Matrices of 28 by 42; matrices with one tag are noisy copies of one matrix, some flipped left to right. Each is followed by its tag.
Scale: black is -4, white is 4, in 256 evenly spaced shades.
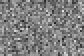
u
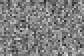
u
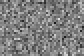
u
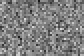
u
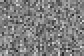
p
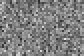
u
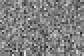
p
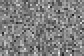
p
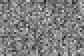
u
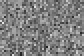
p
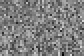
p
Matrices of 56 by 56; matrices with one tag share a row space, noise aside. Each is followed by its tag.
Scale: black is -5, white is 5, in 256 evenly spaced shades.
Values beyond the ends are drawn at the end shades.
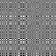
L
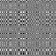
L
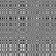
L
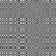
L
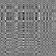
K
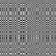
L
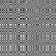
L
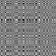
K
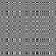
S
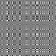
S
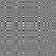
K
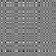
K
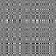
S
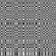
K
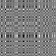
K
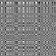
K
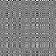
S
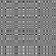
K
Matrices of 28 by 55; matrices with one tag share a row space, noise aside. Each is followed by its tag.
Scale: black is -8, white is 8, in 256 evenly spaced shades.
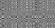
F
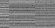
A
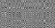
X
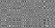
X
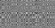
F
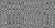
X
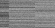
A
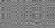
F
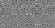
F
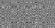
F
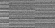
A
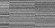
A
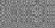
F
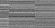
A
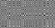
X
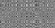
F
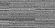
A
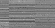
A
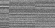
A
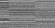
A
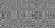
F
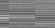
A
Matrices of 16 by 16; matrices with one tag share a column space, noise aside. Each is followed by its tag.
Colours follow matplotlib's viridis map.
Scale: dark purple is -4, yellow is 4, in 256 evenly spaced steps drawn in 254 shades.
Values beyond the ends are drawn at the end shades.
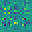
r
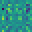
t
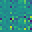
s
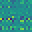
s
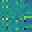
s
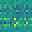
r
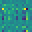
t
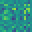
t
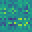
r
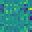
t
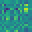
t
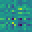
r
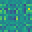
t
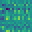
t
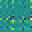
s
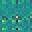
s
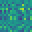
t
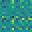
s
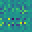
r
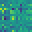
t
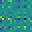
s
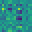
t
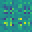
r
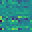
s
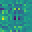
t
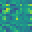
t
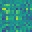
t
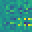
r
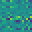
s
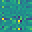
s
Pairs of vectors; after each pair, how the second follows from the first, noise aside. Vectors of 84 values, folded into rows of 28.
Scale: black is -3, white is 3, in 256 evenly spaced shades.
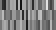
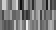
sign-scrambled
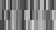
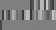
partly zeroed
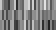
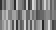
sign-scrambled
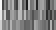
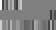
partly zeroed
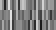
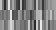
sign-scrambled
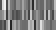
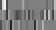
partly zeroed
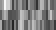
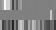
partly zeroed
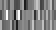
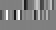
partly zeroed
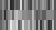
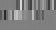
partly zeroed
